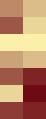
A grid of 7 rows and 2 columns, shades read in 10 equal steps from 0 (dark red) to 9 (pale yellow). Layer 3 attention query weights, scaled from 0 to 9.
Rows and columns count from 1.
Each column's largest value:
9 9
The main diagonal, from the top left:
5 8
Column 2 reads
7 8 9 7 1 0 1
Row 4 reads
6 7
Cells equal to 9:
2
